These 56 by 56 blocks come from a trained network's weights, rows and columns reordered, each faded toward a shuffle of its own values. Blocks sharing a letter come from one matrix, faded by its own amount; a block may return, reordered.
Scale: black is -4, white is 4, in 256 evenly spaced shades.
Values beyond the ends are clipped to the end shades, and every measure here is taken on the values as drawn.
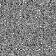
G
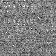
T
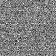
T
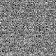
T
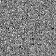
G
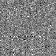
G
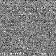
T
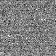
T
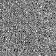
G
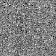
G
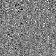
G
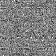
T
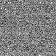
T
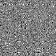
G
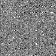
G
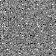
G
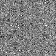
G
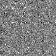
G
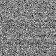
T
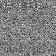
T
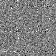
G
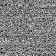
T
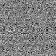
T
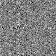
G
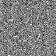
G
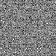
T
